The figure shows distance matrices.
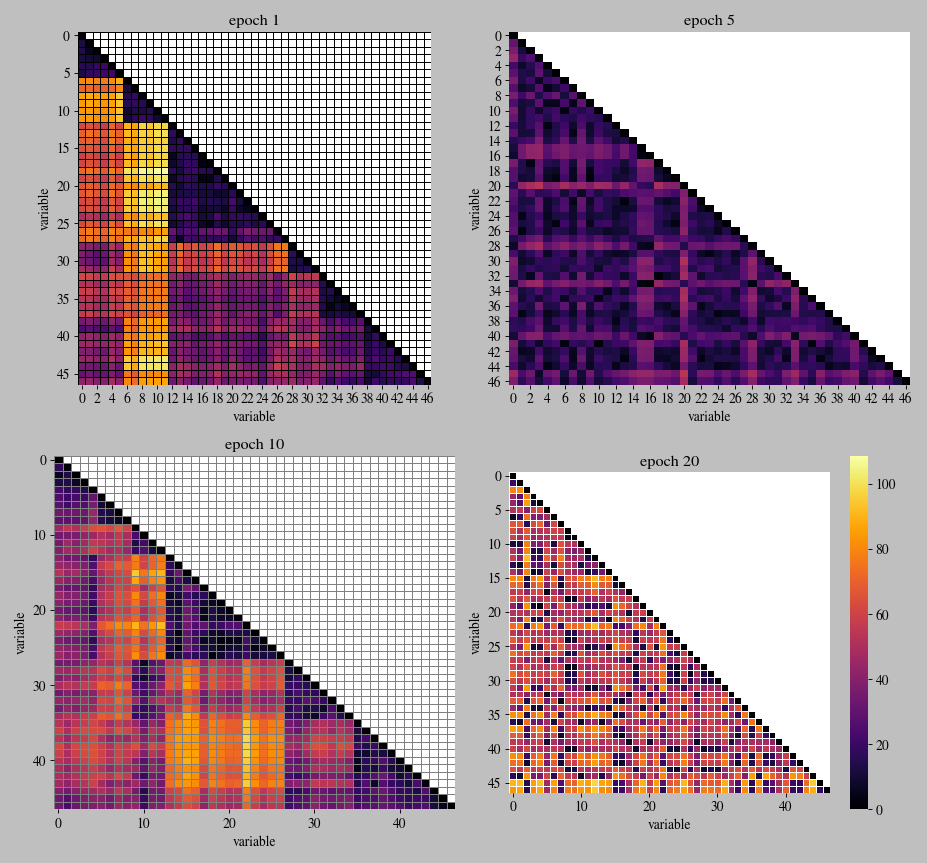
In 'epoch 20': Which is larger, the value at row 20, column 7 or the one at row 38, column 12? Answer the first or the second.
the second
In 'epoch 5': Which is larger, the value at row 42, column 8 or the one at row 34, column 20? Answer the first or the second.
the second
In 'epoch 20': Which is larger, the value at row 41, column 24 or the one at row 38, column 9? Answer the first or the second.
the first
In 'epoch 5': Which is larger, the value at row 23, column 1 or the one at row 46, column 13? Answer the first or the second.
the second
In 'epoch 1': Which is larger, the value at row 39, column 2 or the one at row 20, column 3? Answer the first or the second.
the second
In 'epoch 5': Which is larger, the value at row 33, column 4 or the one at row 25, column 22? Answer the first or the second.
the first
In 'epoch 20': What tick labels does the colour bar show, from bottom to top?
0, 20, 40, 60, 80, 100
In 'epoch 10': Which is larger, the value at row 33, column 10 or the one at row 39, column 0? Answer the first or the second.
the second
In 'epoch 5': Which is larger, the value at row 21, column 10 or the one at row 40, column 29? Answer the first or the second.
the second
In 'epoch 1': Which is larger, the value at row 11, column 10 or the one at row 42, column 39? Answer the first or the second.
the second
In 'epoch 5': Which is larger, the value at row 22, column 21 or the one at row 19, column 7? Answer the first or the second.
the first
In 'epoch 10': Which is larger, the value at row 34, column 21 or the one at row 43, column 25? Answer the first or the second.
the second
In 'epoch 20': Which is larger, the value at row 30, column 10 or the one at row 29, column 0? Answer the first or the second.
the second
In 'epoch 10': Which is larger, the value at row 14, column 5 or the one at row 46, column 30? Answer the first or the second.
the first
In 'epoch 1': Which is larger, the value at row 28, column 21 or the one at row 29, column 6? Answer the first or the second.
the second
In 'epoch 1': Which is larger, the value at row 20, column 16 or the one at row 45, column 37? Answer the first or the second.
the second
